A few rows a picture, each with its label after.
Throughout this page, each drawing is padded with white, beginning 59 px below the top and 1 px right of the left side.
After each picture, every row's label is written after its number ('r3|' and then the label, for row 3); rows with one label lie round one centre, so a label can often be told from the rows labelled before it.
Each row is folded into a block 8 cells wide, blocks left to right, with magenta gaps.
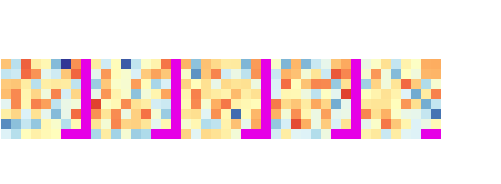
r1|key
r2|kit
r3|key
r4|kit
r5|kit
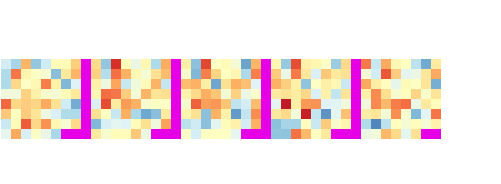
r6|kit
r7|key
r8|key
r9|key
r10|key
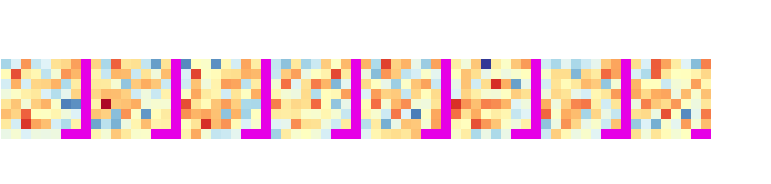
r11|kit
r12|key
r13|kit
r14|kit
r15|key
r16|kit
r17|kit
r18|key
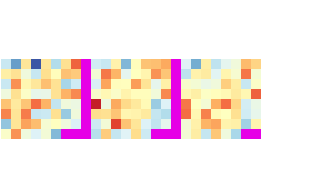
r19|kit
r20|kit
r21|kit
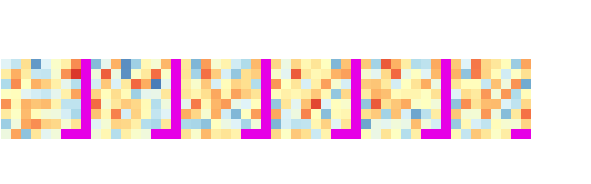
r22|kit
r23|kit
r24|key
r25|key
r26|key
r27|key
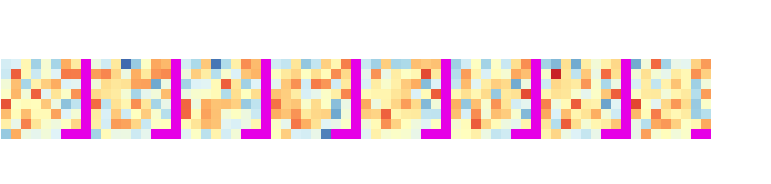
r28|kit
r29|kit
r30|kit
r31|kit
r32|kit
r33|kit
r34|kit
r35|kit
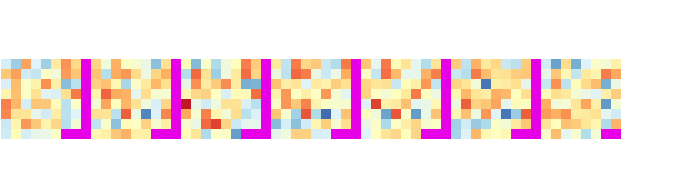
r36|kit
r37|key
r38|kit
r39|key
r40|key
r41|key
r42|kit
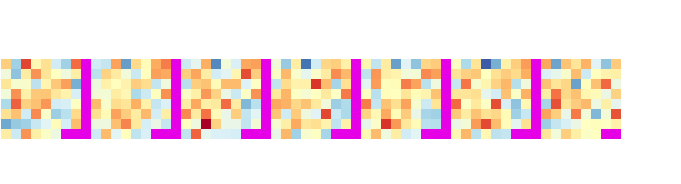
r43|key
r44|kit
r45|kit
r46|kit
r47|kit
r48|kit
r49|key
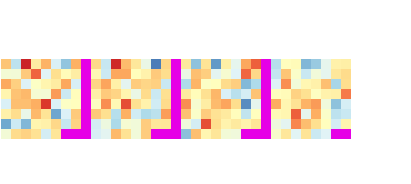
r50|key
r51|key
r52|kit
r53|kit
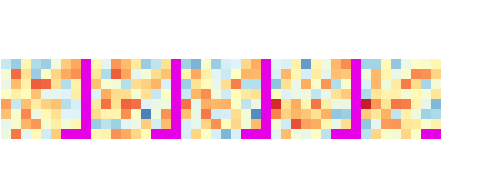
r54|kit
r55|key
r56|kit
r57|kit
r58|kit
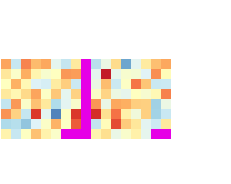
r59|key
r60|kit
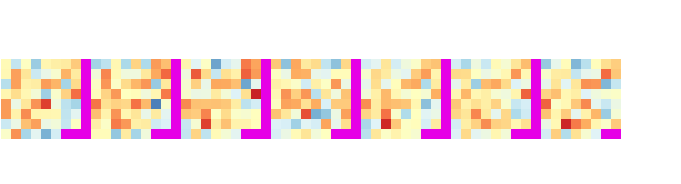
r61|kit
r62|kit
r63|kit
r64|key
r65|kit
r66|kit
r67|kit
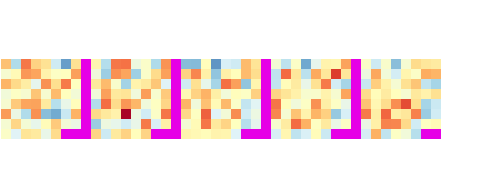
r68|key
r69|key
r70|kit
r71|kit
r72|kit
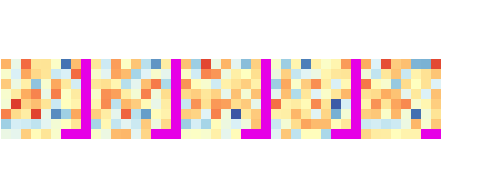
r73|key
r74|key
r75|key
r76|kit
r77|key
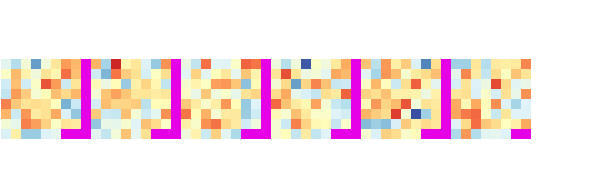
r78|kit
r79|key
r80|kit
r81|kit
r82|key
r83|kit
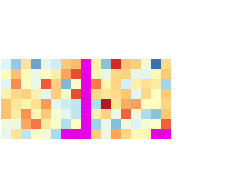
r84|kit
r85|key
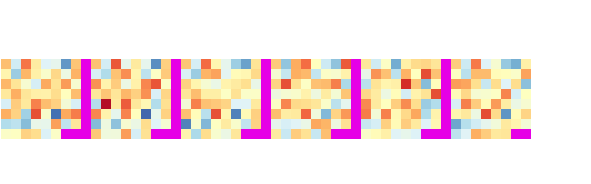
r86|key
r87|key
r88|key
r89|key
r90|kit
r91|key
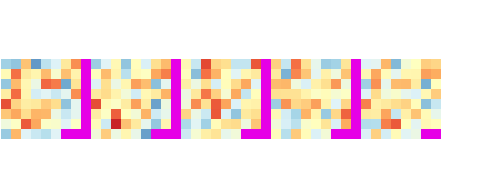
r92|kit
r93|kit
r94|key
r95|key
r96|kit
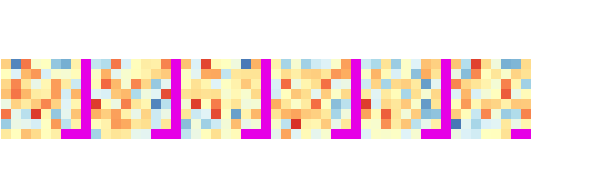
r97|key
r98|kit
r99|key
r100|kit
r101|kit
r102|key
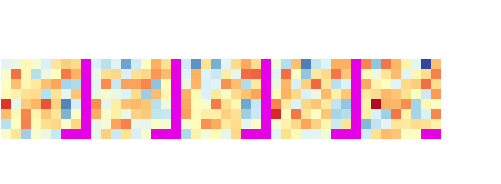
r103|kit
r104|kit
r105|kit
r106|kit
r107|key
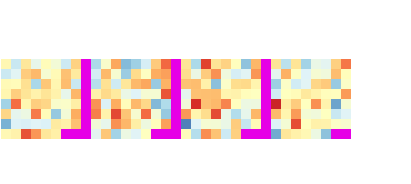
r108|key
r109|kit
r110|key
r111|kit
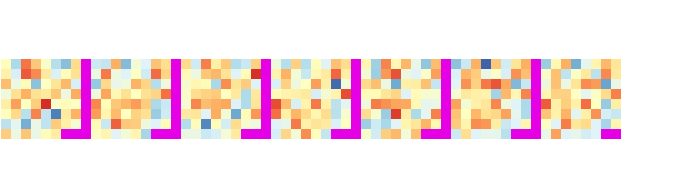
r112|key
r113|kit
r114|key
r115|kit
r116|key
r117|kit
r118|kit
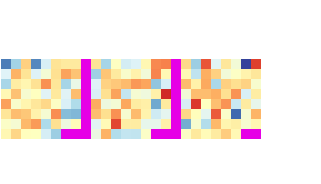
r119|kit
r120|kit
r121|key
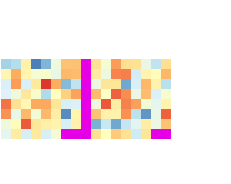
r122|kit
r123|key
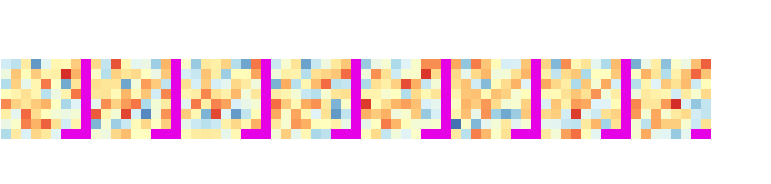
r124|kit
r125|key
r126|key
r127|kit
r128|kit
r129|key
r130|key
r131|kit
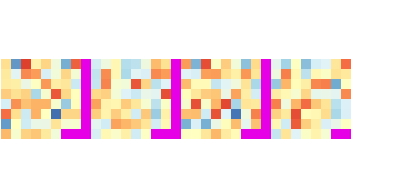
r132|key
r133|kit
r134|key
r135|kit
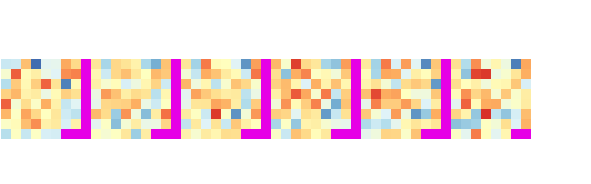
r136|kit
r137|key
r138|key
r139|key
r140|key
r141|key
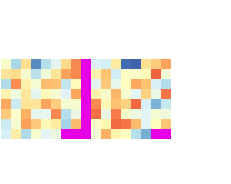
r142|kit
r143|kit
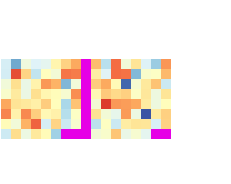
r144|kit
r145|key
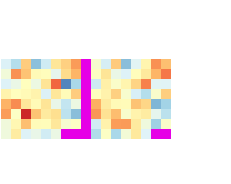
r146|kit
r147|kit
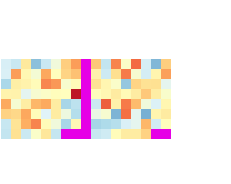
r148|kit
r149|key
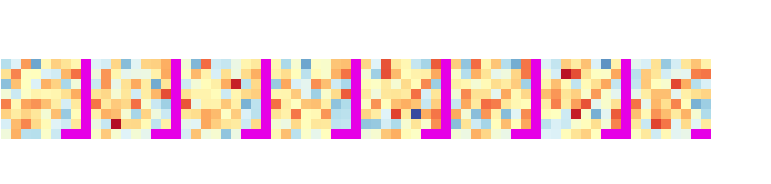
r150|kit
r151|kit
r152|kit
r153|kit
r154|key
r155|key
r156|key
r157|kit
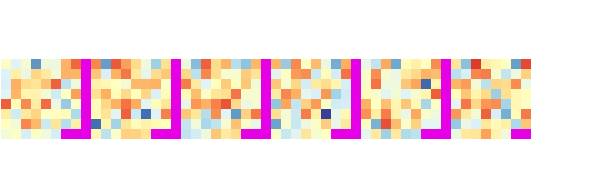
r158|kit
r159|key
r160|key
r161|key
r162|kit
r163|key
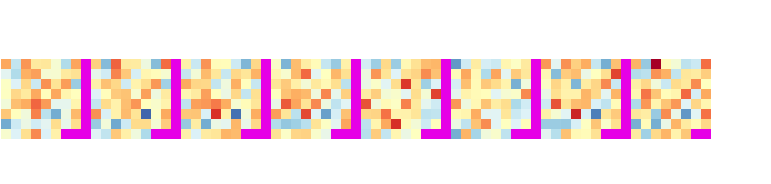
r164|key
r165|key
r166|key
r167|key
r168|kit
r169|kit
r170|key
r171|key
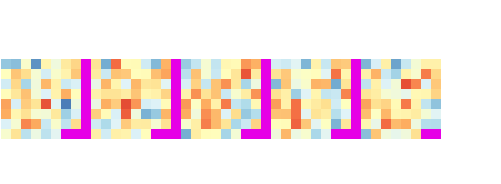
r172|kit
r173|key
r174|kit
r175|kit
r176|kit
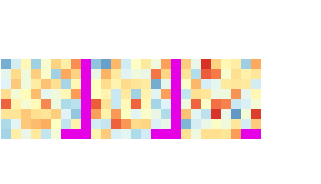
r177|kit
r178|kit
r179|key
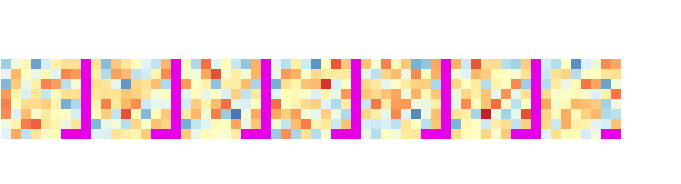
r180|kit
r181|key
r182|key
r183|kit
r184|key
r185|key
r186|kit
